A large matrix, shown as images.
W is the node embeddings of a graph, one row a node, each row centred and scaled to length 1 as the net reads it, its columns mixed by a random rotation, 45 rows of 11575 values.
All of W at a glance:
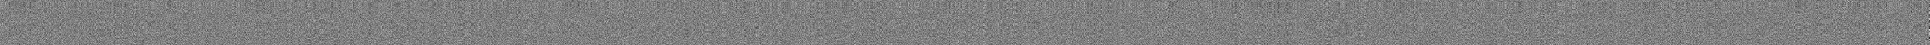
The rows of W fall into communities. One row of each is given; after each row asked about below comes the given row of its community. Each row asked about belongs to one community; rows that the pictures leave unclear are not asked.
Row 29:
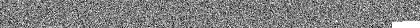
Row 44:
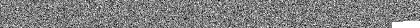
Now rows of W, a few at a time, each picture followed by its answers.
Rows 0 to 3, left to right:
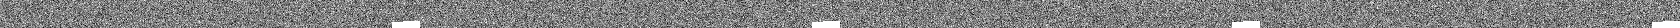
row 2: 29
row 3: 29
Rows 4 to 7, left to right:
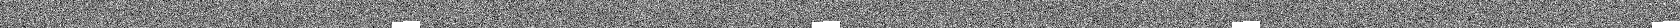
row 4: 29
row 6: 29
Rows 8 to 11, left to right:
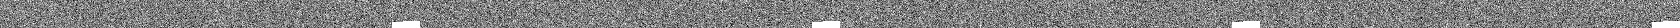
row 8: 29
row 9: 29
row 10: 44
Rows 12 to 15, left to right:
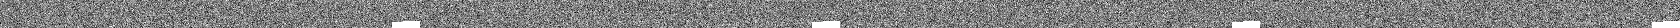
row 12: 29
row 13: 29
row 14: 44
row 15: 44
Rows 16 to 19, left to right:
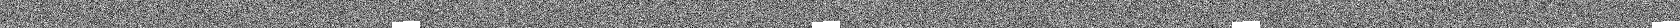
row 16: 44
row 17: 44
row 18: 29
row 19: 29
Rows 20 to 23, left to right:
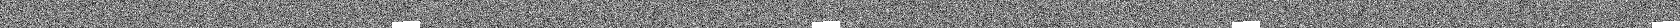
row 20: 44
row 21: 44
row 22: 44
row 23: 29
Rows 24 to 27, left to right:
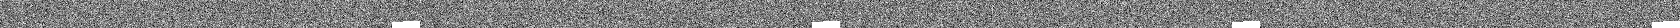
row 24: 29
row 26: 44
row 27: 44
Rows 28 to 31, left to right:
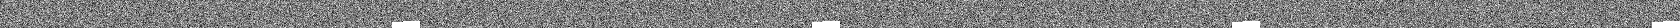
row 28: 44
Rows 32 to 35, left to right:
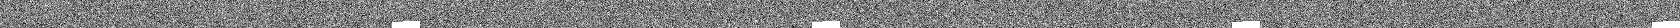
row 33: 29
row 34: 29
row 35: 29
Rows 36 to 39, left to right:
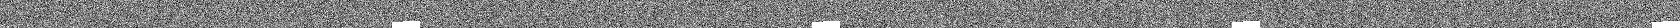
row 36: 44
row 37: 44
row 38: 29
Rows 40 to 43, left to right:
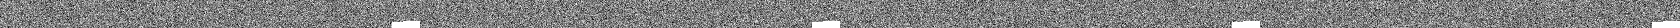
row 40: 44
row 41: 29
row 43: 29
